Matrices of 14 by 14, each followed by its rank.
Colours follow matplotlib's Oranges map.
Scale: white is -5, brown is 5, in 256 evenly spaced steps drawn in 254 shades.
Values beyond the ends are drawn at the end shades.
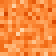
full rank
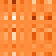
one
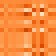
one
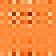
one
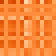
one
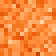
full rank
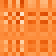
one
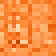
three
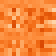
three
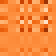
one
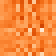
three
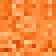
three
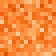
full rank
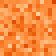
full rank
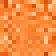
three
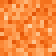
full rank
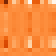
one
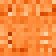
three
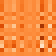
one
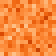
full rank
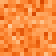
full rank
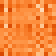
three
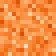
full rank
